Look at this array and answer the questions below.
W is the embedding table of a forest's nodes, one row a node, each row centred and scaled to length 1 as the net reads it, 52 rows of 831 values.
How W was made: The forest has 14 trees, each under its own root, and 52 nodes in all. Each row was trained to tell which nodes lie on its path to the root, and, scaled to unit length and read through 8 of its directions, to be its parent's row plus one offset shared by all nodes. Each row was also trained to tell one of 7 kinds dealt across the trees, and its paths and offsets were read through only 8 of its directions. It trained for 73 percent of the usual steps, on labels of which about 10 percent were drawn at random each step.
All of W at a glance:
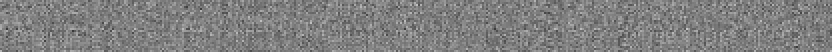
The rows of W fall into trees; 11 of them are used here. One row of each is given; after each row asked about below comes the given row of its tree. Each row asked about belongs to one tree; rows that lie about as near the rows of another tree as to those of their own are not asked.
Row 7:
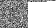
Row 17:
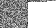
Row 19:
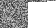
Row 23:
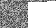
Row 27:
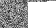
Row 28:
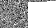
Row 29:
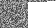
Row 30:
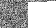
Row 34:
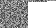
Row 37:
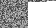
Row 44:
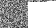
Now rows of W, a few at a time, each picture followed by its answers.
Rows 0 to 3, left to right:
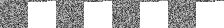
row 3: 37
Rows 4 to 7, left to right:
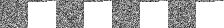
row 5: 17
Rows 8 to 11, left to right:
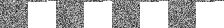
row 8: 29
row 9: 23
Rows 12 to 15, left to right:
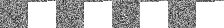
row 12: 17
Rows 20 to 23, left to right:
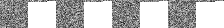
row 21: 44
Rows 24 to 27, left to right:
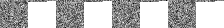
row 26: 28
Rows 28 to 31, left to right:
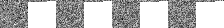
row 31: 23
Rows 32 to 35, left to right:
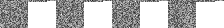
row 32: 34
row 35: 23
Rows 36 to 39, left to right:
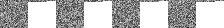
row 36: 28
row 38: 44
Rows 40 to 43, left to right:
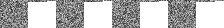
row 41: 28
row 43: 29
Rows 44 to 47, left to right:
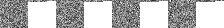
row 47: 37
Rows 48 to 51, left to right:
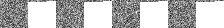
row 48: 44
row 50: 28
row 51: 7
